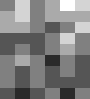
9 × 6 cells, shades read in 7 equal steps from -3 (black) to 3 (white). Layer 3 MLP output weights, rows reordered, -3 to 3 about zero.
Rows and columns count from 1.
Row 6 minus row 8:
0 2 0 -1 1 0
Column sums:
-1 1 -3 -3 4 2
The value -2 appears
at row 6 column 4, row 9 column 2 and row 9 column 5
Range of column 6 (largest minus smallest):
3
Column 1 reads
0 1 1 -1 -1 0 0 0 -1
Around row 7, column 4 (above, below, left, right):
-2 -1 0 0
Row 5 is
-1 0 -1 0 1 0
